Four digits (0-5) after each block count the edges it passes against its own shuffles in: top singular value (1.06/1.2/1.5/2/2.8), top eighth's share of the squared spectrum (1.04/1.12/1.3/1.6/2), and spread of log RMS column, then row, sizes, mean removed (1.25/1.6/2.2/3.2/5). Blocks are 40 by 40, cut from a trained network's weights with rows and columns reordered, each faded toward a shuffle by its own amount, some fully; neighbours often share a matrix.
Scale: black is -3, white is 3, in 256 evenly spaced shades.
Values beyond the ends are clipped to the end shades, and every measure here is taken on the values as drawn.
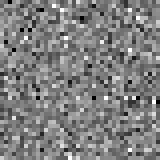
0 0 0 0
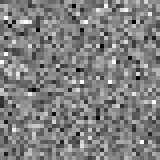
0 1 0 0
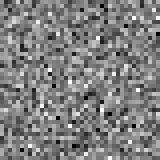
0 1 0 0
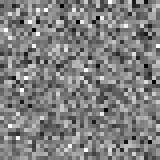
0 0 0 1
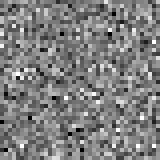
0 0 0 0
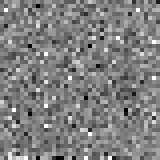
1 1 0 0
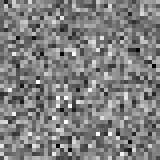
1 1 0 0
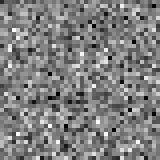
0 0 0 0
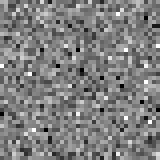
0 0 0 0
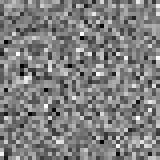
2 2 0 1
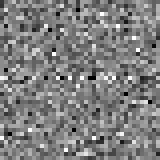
2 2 0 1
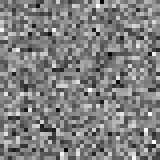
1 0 0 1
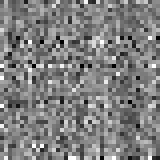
2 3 0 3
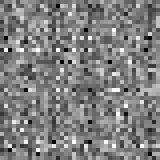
2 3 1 2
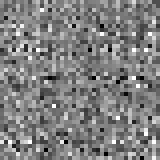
2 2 0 2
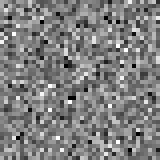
0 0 0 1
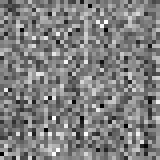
2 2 0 1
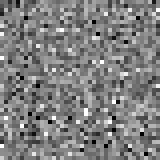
1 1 0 0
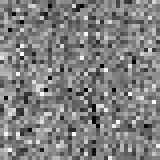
1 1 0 0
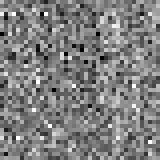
1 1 0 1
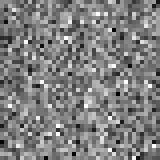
1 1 0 0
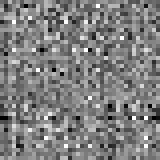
2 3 0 3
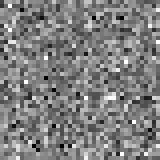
1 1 0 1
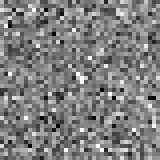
1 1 0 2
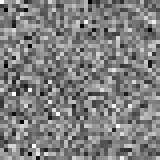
2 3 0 0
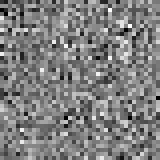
3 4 2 2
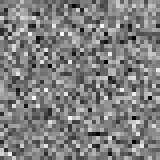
1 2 0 0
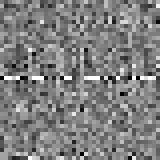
3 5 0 3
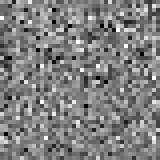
1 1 0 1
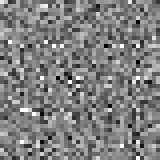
2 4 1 1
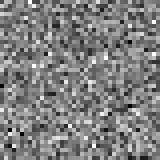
1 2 0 0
